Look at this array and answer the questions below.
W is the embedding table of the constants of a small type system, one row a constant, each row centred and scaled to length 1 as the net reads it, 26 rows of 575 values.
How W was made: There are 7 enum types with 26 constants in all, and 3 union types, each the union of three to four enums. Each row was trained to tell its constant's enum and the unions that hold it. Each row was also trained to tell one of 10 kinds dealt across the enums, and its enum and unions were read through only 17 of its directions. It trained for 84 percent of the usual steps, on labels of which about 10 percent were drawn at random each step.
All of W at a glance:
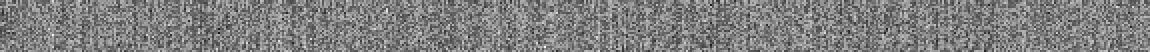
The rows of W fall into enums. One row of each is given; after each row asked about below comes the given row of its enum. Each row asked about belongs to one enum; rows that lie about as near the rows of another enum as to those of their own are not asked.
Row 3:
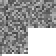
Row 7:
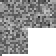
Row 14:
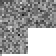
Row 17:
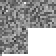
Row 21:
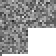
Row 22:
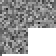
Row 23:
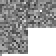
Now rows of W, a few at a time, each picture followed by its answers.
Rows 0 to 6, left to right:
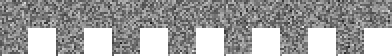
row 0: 17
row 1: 17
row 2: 7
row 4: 21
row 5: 3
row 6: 17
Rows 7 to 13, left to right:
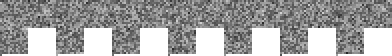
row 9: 7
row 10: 21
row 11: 3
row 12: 21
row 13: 17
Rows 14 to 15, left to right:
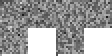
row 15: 7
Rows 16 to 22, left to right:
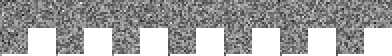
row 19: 22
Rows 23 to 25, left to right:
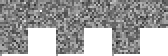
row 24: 21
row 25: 3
